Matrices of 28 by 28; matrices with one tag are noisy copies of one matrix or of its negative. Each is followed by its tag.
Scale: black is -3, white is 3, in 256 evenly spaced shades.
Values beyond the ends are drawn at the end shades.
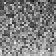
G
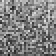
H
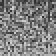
H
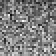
H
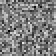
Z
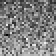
G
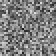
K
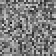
Z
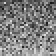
G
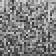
H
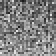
H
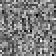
Z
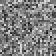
Z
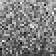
G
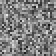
Z
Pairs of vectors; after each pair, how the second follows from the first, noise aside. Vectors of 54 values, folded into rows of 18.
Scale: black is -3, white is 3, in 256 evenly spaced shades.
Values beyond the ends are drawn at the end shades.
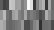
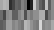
negated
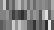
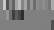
partly zeroed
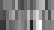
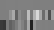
partly zeroed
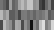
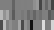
partly zeroed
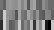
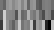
copied
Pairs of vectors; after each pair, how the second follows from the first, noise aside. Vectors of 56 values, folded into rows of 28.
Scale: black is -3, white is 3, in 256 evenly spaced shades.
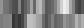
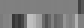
partly zeroed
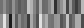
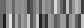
negated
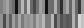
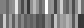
negated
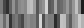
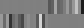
partly zeroed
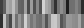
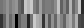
reversed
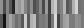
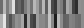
negated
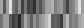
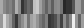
reversed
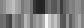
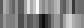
reversed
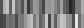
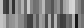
negated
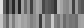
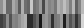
reversed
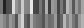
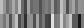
reversed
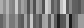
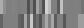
partly zeroed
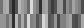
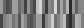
reversed
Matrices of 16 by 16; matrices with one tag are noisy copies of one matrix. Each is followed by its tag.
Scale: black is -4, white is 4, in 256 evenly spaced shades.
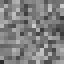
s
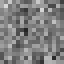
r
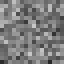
s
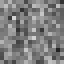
r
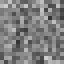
r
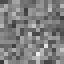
s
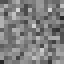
s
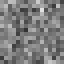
r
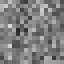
r
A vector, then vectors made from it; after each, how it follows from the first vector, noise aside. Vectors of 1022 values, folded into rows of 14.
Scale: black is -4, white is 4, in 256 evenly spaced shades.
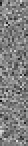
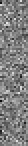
sign-scrambled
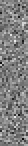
wrapped around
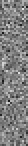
wrapped around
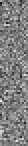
sign-scrambled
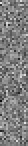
sign-scrambled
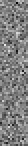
wrapped around
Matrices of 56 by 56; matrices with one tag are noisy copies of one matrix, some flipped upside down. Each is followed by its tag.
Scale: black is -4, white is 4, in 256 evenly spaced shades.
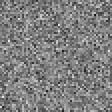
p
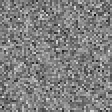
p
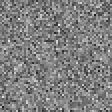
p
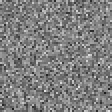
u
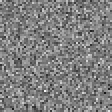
u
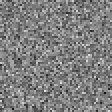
u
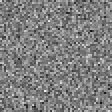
u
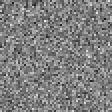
u
